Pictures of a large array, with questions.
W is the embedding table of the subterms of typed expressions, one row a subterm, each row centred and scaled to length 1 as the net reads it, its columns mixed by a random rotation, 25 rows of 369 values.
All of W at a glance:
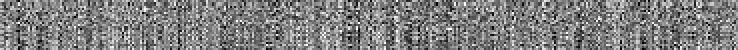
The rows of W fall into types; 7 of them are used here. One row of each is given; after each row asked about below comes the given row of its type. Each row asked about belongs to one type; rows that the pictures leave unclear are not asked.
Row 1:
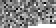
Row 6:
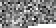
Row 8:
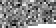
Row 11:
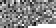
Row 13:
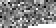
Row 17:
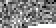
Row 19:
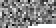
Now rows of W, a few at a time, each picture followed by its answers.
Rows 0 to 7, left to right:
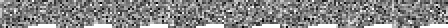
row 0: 19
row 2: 1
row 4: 11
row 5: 19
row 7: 1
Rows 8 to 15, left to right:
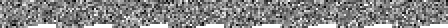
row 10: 17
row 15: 19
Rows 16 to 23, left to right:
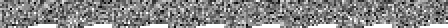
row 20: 17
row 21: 13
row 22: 17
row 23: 8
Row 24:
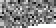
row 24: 13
